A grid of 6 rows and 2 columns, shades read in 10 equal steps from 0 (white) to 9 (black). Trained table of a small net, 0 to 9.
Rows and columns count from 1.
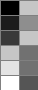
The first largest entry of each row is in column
1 1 1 2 2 2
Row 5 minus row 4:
-1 0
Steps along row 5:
up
